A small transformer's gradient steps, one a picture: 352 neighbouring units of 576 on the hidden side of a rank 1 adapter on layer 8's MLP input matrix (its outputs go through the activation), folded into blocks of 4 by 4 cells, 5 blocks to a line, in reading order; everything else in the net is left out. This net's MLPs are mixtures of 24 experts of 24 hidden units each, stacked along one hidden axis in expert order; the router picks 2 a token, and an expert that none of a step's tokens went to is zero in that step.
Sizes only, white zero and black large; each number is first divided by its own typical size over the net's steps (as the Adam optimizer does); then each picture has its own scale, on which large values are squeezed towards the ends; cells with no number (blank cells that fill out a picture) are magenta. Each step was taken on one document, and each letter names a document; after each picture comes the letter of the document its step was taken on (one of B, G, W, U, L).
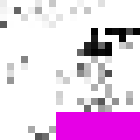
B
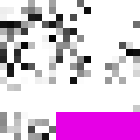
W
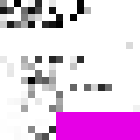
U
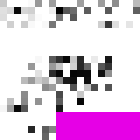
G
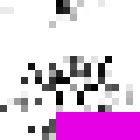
G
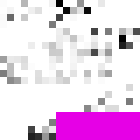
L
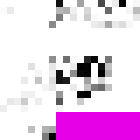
G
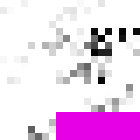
L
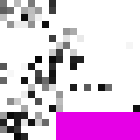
U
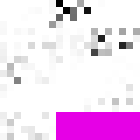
L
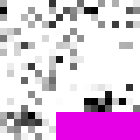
W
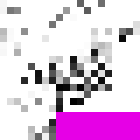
G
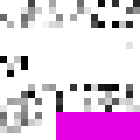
U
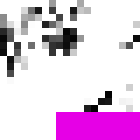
W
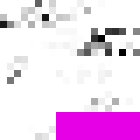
B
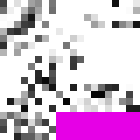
U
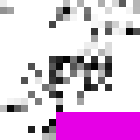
G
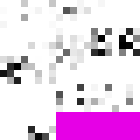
L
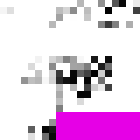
G
